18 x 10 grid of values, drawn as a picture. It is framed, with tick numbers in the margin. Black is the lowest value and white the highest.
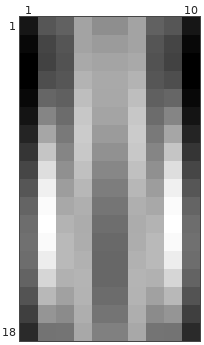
Mirror symmetry: left to right. Calmest part: top middle. Grain: streaks running down.
